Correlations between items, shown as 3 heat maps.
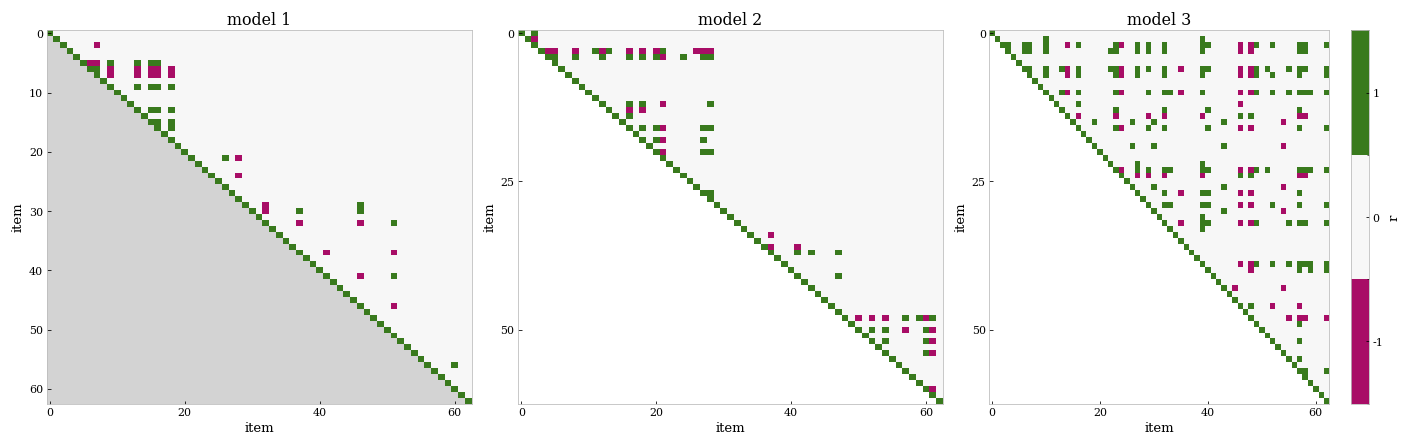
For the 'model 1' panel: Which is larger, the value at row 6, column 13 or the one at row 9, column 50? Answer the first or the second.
the second
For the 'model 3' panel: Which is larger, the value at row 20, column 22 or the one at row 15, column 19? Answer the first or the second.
the second
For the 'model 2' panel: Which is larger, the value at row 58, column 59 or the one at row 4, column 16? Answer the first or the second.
the second
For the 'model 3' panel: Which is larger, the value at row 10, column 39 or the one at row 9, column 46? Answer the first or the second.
the first
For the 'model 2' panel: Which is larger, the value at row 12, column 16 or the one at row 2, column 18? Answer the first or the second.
the first
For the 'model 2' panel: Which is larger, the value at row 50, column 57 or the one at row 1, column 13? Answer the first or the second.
the second
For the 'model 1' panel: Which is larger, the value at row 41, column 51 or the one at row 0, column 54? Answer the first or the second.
the first
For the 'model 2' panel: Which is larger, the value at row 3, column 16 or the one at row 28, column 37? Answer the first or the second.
the second
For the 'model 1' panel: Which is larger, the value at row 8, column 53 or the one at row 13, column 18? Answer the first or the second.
the second
